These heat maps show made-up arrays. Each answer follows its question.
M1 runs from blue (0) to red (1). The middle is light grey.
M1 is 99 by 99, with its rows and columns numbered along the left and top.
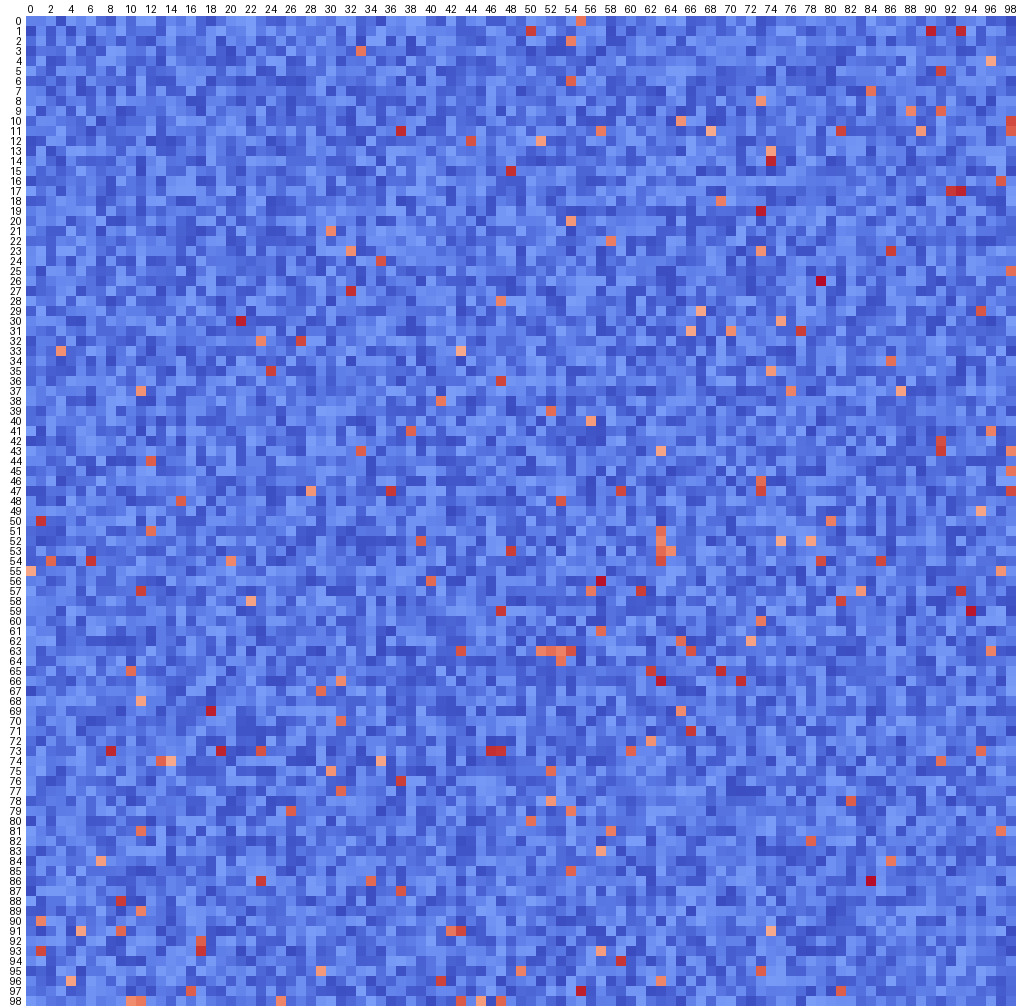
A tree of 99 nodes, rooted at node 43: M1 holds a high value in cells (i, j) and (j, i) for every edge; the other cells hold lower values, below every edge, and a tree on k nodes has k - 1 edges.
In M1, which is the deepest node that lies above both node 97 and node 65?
98
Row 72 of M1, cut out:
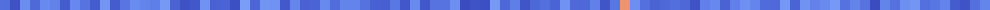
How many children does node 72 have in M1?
0
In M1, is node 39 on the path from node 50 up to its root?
no
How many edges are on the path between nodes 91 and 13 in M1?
2
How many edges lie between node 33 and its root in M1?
1
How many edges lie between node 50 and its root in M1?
6
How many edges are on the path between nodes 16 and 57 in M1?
4
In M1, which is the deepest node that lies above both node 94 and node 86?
47
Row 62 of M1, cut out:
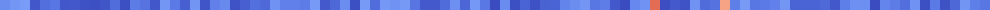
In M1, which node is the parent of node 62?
65
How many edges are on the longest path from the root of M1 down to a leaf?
7
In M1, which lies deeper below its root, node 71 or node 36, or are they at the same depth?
the same depth
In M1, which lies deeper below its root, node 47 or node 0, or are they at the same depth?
node 0
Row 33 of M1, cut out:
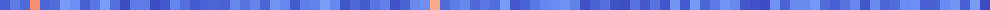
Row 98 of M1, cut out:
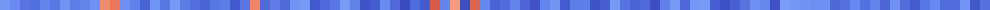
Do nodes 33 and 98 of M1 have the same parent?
yes
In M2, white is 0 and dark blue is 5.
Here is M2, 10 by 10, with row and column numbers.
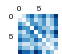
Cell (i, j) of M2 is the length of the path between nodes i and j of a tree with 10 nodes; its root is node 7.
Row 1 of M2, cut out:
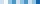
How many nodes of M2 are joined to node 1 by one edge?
3
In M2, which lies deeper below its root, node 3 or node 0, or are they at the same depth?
the same depth
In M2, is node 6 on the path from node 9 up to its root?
yes
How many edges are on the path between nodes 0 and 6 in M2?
4
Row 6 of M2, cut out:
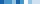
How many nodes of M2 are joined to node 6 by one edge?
2
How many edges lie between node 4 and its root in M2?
2
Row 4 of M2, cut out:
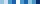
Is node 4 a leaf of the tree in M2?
yes
